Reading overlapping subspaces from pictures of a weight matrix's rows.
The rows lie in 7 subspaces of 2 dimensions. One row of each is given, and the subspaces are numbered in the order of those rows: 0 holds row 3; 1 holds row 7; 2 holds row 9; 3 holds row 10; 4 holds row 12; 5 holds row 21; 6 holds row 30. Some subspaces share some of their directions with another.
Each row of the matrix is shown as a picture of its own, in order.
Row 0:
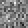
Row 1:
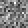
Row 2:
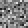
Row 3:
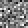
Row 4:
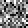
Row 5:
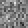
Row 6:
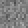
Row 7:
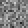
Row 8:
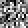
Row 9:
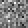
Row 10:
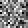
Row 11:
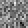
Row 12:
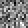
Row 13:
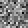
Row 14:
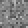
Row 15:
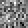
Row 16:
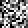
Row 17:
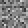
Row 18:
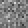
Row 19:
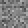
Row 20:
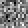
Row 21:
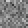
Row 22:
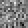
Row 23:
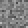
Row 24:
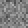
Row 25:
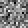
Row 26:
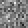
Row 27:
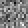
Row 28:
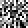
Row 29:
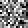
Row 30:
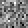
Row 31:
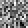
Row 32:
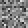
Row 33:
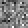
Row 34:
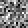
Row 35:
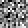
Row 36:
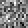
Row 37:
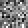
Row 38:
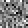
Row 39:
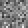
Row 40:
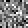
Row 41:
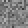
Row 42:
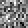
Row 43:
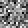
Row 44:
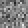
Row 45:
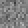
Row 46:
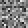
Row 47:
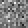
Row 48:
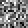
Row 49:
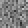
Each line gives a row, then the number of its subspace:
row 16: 1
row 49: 4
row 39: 1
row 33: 6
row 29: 3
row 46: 6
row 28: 4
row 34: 3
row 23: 0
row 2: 0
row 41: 2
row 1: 3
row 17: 6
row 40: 5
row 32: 6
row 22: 5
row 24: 5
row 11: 4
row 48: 1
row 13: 3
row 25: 3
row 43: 3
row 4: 5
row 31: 4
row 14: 0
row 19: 6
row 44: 1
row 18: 2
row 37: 1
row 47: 2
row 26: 2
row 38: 5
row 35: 2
